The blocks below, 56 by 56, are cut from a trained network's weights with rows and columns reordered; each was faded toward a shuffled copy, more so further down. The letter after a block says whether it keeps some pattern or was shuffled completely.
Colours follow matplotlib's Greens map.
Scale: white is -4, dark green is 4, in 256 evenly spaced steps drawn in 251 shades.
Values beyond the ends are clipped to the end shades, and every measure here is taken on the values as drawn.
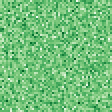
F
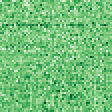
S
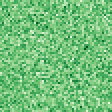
S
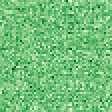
S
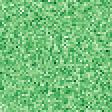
F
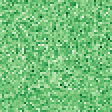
F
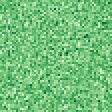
S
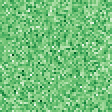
F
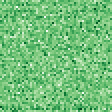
S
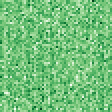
S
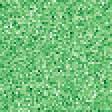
F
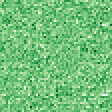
S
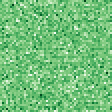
S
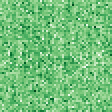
S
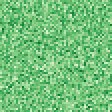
F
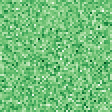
F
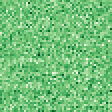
S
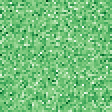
S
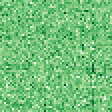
S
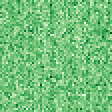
S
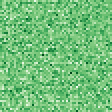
S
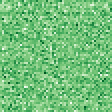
S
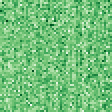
S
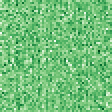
S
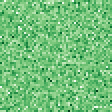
F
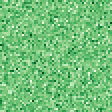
F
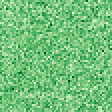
F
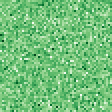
F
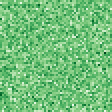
F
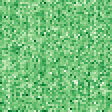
S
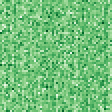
S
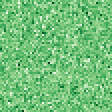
F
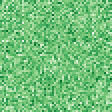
S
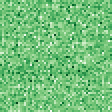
S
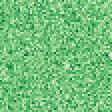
F
